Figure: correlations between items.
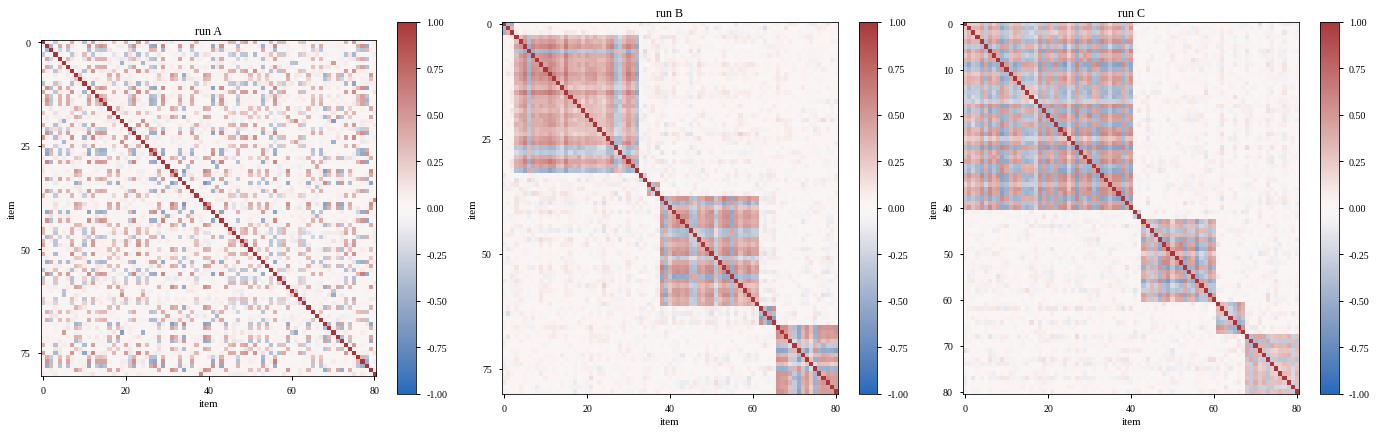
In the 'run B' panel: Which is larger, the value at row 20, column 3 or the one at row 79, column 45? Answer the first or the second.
the first
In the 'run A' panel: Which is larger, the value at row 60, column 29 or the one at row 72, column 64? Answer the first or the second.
the first
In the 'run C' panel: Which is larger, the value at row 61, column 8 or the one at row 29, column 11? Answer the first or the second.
the second
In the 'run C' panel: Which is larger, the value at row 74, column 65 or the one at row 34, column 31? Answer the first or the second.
the first
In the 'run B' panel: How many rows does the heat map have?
81
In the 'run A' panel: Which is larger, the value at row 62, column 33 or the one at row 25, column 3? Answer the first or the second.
the first
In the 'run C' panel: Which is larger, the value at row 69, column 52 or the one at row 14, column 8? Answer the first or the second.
the first
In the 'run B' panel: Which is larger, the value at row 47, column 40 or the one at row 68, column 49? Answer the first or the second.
the first
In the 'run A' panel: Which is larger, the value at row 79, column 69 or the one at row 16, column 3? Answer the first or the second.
the first
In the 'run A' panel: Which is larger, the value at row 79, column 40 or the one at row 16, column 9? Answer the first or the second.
the first
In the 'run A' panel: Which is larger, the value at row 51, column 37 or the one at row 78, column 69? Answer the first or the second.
the first
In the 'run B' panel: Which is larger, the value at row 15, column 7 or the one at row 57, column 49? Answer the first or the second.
the first
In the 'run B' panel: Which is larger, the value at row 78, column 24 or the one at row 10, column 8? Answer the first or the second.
the second
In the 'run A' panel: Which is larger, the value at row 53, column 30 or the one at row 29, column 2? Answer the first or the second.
the first
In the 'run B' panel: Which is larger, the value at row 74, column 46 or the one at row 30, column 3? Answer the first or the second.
the second
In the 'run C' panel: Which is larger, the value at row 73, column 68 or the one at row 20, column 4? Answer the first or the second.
the second
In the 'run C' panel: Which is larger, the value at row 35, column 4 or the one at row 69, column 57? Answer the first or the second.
the first
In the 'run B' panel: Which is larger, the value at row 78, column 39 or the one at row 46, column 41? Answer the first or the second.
the first
